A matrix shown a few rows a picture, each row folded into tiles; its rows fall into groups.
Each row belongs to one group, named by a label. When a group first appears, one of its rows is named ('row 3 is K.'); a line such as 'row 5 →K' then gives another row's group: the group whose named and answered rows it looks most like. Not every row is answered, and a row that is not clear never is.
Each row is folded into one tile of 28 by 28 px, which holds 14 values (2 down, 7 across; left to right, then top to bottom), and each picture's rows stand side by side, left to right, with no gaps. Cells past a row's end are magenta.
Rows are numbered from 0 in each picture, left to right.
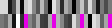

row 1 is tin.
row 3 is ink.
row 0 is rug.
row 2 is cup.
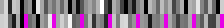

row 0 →rug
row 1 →cup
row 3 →rug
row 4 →ink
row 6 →cup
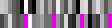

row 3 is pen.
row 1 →cup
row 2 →tin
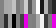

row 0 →pen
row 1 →ink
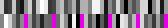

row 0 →tin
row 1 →pen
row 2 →rug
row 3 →pen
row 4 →ink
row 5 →rug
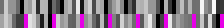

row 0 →tin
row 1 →rug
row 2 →cup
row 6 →cup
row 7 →rug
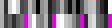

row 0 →pen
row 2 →ink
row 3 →tin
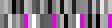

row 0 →ink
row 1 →tin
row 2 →cup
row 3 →pen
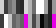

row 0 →tin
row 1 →pen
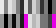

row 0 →pen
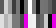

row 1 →rug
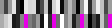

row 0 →tin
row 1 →rug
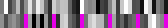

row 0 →rug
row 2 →tin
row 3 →ink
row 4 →pen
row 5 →ink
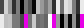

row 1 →cup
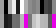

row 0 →cup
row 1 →ink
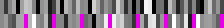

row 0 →cup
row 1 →rug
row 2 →cup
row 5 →ink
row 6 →rug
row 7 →cup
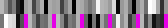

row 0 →tin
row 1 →cup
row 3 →pen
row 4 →tin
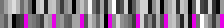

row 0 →pen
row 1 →cup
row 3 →rug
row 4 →tin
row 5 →rug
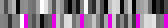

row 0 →cup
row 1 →pen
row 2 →ink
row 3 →tin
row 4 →rug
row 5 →ink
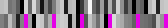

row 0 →tin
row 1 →ink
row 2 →rug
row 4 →ink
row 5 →cup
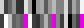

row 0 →tin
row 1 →cup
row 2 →pen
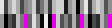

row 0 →pen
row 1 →rug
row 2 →rug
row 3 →pen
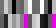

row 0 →ink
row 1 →tin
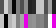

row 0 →ink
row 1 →cup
